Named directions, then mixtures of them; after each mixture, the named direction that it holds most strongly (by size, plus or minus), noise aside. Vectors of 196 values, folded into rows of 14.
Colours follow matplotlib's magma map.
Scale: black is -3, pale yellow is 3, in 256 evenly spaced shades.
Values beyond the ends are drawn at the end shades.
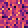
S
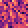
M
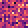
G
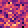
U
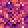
U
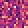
S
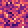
U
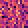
S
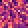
M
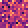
G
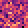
U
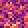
U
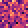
M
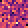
G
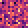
G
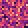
G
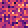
G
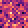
U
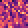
M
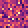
S
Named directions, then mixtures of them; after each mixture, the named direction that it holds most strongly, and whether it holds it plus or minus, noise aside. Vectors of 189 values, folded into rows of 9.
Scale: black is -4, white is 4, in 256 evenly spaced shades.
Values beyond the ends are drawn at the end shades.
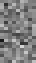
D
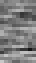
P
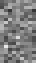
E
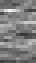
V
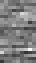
P, minus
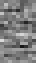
V, minus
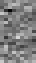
E, plus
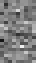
D, plus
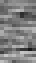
P, plus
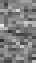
D, plus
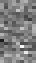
D, plus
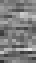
P, minus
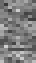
E, plus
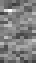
V, plus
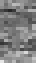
V, minus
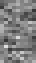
E, plus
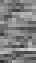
P, minus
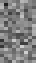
D, plus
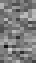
E, minus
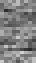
P, plus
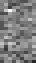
E, minus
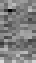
V, minus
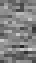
P, minus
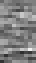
P, minus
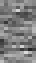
P, plus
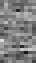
P, minus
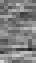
P, plus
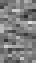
E, plus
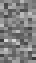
D, plus
